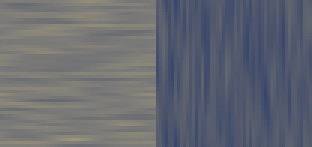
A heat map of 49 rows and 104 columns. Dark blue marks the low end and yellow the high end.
It is made of 1 by 2 panels. Panel 1,1: middling, streaked across, faint in contrast. Panel 1,2: low, streaked downward, faint in contrast.
